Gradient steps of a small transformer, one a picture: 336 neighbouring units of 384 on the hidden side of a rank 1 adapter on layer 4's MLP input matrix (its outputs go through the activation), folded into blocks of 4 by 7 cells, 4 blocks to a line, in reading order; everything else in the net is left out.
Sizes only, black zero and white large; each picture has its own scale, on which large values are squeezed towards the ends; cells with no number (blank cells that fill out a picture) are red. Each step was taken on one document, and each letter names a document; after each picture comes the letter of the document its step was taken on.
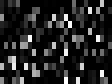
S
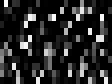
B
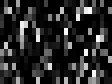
B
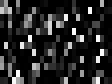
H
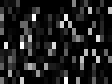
S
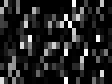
S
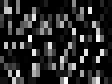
H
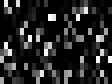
B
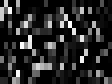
H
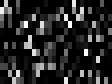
H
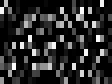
H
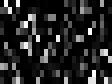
B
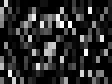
H
